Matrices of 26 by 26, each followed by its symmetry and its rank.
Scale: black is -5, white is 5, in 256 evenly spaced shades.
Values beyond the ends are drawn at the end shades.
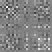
symmetric, rank three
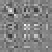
symmetric, rank three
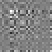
symmetric, rank three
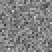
neither, full rank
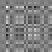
symmetric, rank one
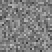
neither, full rank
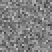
neither, full rank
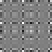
symmetric, rank one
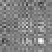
symmetric, rank three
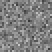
neither, full rank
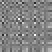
symmetric, rank three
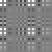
symmetric, rank one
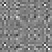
symmetric, rank three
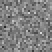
neither, full rank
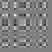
symmetric, rank one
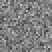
neither, full rank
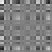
symmetric, rank one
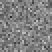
neither, full rank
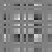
symmetric, rank one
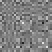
symmetric, rank three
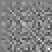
symmetric, rank three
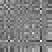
symmetric, rank three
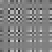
symmetric, rank one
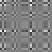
symmetric, rank one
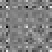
symmetric, rank three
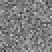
neither, full rank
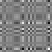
symmetric, rank one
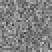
neither, full rank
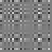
symmetric, rank one
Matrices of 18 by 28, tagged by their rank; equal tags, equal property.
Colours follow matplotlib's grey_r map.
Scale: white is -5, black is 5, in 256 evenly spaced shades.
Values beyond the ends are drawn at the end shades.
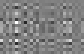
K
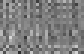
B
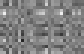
B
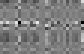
K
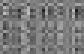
K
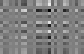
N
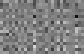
B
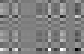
N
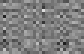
B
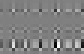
N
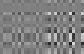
N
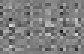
B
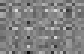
B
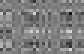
K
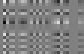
N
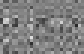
B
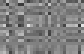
K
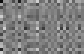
K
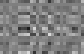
K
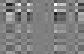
N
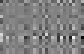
K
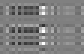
N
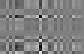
N
